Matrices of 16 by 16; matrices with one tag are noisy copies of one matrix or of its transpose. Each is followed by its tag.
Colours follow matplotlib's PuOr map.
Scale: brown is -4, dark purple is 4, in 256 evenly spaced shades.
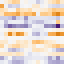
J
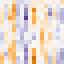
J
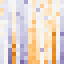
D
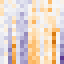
D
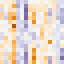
J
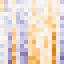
D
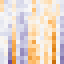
D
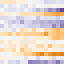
D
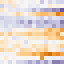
D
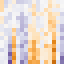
D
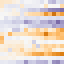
D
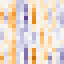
J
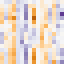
J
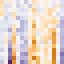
D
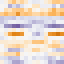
J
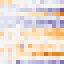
D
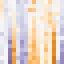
D
